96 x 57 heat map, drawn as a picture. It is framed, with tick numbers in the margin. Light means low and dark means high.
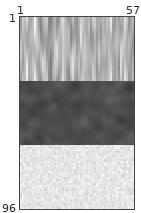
It is made of 3 by 1 panels. Panel 1,1: low, streaked downward. Panel 2,1: high, blotchy, faint in contrast. Panel 3,1: very low, fine-grained, faint in contrast.
